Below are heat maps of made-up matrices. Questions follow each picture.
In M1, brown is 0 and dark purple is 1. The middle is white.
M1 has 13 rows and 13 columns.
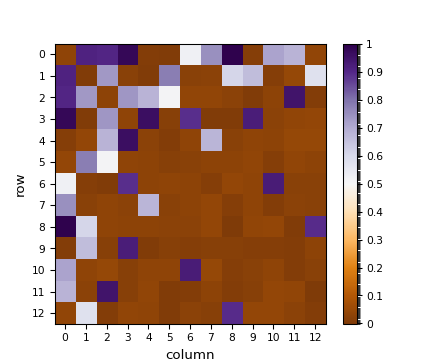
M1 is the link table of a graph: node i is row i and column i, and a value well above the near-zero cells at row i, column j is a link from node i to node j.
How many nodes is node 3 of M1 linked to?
5
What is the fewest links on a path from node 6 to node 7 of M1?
2
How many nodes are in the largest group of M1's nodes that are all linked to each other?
3
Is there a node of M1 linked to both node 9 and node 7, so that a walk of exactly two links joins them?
no
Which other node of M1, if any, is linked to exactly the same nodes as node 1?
none
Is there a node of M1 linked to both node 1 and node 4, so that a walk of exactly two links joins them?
yes
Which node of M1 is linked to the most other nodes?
node 0
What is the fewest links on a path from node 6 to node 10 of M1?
1
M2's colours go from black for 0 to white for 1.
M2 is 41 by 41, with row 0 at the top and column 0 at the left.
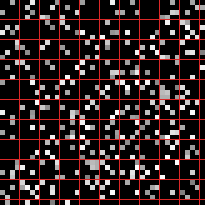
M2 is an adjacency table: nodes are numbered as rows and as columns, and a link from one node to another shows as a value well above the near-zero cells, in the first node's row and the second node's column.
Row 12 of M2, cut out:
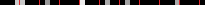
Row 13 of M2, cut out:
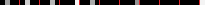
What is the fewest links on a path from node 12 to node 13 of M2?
3
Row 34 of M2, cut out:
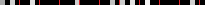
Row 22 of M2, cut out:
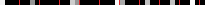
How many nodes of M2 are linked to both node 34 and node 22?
6
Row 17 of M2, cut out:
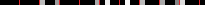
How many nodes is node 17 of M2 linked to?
9
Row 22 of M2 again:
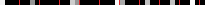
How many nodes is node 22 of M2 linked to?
9
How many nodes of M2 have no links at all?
0
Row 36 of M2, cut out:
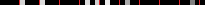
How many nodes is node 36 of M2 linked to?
7
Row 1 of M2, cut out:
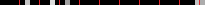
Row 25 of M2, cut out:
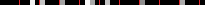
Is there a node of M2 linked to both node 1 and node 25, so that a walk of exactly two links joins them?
no
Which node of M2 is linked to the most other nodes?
node 27
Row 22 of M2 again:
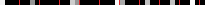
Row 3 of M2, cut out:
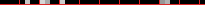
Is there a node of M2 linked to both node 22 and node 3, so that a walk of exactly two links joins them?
no
